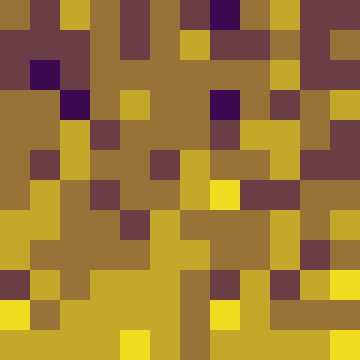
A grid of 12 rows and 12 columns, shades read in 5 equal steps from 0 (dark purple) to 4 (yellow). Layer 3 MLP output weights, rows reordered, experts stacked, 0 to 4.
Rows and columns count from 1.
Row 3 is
1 0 1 2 2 2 2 2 2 3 1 1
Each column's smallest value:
1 0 0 1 1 1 1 0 1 1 1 1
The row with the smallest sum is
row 2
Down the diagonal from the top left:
2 1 1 2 2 1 3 2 2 1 2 4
